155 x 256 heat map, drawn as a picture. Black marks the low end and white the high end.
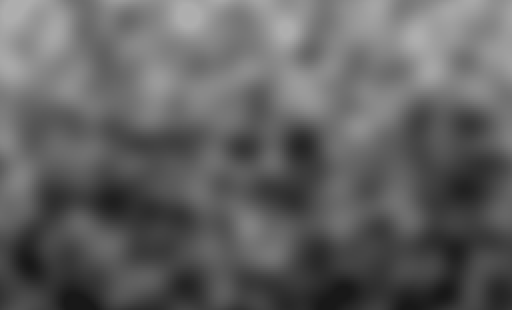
No row or column stands out. The field climbs toward the top. No regular stripes run through it. The texture varies smoothly and slowly.
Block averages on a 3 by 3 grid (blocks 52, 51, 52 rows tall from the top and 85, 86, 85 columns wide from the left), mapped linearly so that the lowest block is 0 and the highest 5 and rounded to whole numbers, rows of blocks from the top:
555
222
010
